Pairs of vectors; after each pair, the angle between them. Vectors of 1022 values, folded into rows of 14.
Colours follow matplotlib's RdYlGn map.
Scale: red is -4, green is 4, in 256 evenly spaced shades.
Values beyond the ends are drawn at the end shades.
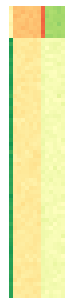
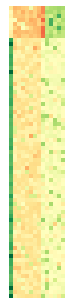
nearly parallel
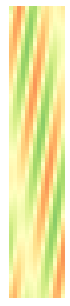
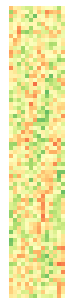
partly aligned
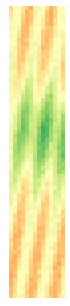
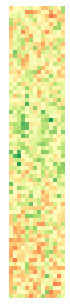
partly aligned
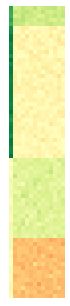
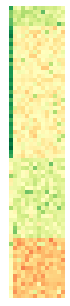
nearly parallel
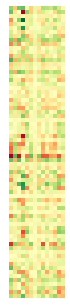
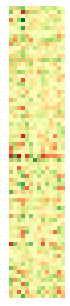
nearly parallel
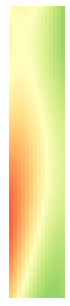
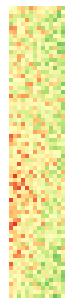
partly aligned
